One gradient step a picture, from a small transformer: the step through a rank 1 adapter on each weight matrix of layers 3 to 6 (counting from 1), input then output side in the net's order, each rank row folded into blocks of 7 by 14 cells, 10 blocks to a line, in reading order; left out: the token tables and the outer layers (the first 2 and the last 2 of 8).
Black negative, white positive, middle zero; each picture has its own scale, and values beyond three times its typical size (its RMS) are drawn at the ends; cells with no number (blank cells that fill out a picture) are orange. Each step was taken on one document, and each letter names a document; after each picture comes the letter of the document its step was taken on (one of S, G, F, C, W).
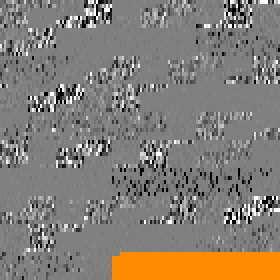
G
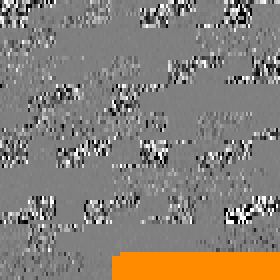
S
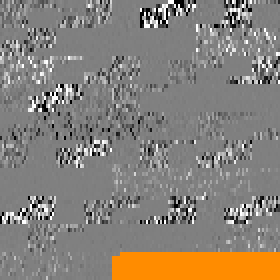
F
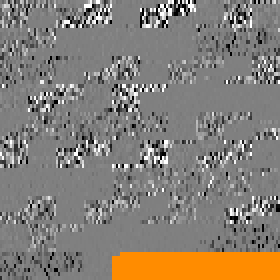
S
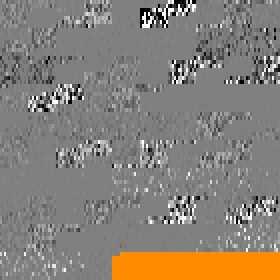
F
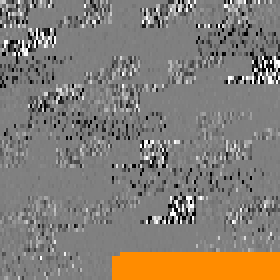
G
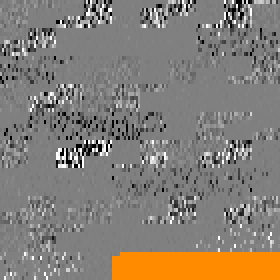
G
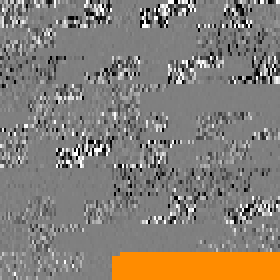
S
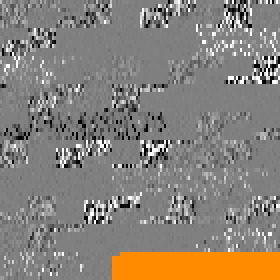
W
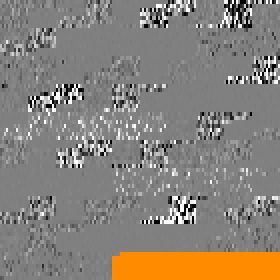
W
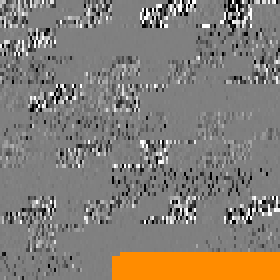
G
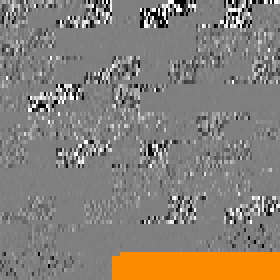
F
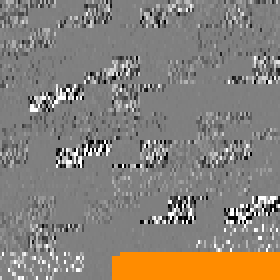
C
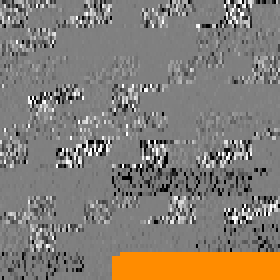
C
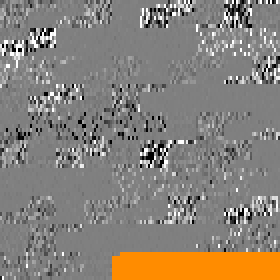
W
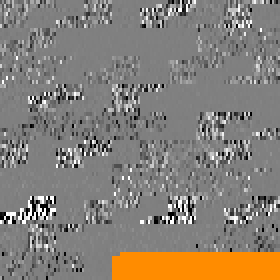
C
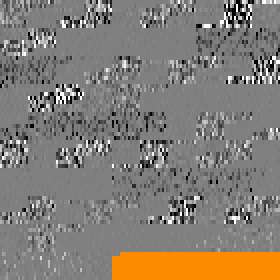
G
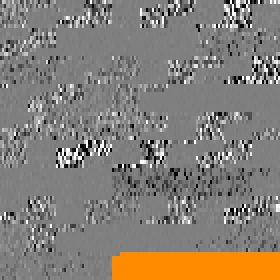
S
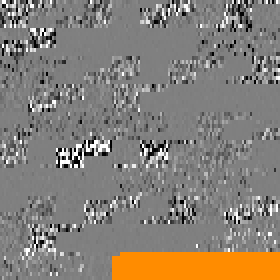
W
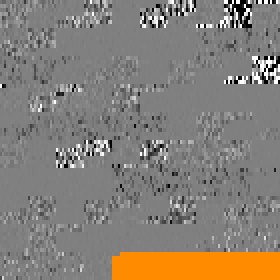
W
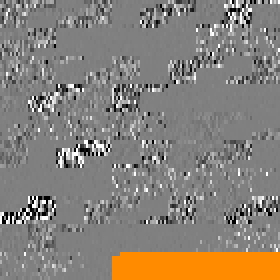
F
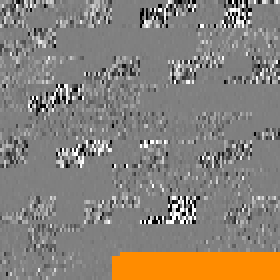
F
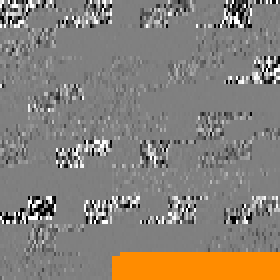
W
